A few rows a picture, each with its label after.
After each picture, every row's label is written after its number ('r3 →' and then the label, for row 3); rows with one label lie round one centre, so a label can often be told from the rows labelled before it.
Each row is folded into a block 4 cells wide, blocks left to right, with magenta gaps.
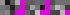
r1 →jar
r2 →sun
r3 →sun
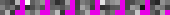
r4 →jar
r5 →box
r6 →jar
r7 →sun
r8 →box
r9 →sun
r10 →sun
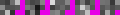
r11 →jar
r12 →jar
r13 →box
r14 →sun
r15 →jar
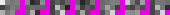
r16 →box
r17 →jar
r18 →sun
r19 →jar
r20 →sun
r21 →box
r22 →sun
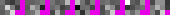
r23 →sun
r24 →sun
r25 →jar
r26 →box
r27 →sun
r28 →box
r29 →sun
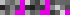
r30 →box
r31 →box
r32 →sun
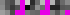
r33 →jar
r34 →box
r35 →box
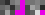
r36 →jar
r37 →sun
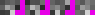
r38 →sun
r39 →sun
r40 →jar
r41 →sun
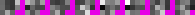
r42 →jar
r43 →box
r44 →jar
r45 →sun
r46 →box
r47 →box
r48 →sun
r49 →sun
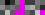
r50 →jar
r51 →sun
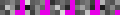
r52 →sun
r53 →box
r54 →sun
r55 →sun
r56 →box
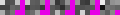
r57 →box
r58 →box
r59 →jar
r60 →jar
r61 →box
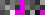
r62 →sun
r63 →jar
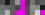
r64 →jar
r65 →sun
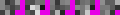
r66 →jar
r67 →sun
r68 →jar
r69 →sun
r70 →jar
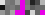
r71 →box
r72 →jar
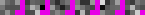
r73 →jar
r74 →sun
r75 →jar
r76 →jar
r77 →box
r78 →sun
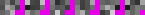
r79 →sun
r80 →box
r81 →jar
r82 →jar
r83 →sun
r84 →box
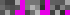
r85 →jar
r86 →sun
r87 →jar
